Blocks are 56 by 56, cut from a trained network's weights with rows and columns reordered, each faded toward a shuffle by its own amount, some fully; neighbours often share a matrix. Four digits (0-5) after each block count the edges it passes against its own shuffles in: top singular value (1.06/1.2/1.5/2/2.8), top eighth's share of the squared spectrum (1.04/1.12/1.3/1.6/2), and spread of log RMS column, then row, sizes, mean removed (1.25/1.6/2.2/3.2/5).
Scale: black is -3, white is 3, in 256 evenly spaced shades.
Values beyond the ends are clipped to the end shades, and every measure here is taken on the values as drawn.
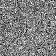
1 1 0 0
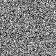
0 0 0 0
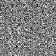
3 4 2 2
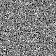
0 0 0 0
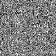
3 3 1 1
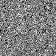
2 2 0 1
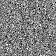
0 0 0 0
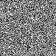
0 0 0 0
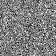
0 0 0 0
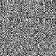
3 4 2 2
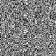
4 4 2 1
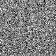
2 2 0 0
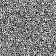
2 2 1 0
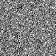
2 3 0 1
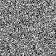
2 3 0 0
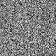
2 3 1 0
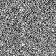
2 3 0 0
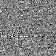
2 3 0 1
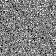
0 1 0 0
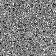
1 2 1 0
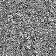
2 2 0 0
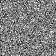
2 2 0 0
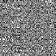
3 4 2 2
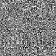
3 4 1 2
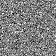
1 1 0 0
